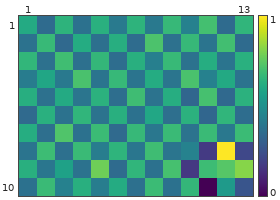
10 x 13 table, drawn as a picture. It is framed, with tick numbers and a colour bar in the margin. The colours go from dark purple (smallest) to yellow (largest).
Ninth with the lowest average: bottom right. Roughest part: bottom right. Slope: none. Odd patch: rougher, in the bottom right. Grain: checkered.
